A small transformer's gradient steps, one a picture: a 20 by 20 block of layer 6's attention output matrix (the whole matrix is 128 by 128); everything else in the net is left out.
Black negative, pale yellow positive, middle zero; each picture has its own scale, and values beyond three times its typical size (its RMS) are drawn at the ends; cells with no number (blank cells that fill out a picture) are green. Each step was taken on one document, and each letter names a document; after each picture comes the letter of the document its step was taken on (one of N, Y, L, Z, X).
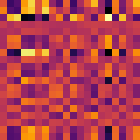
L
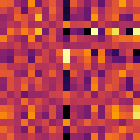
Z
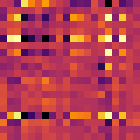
L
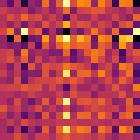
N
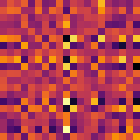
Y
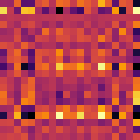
N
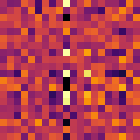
Z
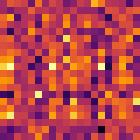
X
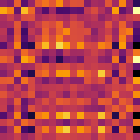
N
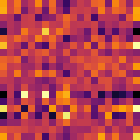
Y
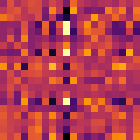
Z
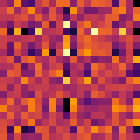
Z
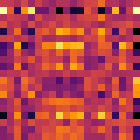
N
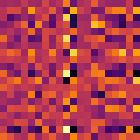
Y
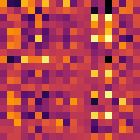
L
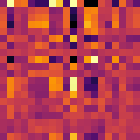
X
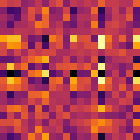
X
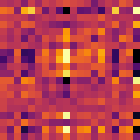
N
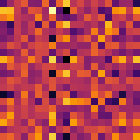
Z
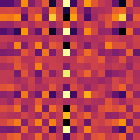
Z
